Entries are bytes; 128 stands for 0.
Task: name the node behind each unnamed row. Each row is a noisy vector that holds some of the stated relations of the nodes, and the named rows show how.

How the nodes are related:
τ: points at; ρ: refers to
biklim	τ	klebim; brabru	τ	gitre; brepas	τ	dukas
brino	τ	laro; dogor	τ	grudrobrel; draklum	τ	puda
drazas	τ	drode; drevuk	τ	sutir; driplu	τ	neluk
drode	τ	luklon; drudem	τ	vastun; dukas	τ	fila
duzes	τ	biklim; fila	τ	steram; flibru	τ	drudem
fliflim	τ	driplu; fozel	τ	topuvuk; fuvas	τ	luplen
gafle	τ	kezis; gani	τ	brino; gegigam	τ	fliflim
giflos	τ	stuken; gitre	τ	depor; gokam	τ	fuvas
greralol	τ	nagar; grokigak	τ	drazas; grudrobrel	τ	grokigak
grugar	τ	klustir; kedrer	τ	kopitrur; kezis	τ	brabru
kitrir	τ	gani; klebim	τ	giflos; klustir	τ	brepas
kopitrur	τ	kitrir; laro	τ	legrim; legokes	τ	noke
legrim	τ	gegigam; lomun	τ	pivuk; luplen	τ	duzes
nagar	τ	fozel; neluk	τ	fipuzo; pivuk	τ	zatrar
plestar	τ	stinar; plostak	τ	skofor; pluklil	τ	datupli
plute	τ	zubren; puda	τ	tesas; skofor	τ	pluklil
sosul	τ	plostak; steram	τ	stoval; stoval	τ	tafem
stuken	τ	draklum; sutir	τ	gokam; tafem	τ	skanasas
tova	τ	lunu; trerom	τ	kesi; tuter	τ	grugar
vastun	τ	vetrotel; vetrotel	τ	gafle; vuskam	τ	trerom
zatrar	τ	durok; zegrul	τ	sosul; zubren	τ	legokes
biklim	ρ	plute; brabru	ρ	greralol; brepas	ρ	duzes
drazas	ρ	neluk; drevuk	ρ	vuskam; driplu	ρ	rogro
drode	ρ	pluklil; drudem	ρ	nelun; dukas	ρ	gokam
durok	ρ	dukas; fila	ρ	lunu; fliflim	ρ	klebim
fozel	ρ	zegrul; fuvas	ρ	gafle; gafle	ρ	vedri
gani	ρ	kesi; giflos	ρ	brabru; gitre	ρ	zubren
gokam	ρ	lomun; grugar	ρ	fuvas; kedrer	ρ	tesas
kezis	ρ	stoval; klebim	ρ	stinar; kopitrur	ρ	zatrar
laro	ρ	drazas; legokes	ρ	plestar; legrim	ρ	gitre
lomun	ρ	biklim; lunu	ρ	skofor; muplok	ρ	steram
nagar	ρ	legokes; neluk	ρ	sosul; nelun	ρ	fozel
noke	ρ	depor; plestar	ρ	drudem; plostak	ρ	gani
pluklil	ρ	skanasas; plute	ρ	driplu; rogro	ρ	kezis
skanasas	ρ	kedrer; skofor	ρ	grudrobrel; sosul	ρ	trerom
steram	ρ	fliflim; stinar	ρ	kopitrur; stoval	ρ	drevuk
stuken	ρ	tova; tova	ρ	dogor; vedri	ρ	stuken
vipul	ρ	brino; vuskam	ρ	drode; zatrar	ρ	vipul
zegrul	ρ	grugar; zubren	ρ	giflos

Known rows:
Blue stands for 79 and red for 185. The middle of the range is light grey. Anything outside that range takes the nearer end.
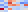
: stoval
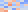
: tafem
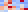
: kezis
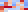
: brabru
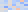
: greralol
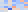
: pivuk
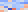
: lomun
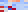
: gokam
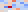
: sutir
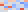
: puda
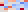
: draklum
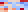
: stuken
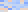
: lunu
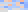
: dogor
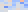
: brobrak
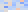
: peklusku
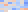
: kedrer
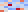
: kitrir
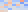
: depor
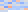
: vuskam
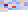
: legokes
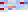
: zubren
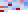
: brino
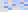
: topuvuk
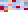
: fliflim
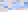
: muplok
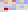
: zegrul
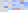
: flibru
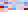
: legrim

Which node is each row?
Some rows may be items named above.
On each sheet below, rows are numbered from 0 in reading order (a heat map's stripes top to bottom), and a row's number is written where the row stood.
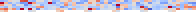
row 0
stuken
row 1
zubren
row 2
tafem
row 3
zegrul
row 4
plestar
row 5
dukas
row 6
gegigam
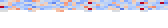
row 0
luplen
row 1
fila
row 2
tafem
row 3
grugar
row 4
nagar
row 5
zubren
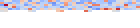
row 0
legokes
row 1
tova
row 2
tafem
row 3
gani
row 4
fozel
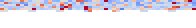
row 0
vedri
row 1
fozel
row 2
drudem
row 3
klebim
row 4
vipul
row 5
vuskam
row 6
gafle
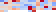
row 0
fuvas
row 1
fliflim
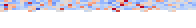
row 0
plestar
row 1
zatrar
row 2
fozel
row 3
plute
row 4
steram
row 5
duzes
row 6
tesas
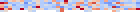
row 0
giflos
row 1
drevuk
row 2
neluk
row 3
rogro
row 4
laro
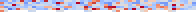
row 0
kopitrur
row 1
drode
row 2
zubren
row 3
driplu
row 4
biklim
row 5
gegigam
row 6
nelun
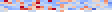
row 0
drazas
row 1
kezis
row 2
skanasas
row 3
stinar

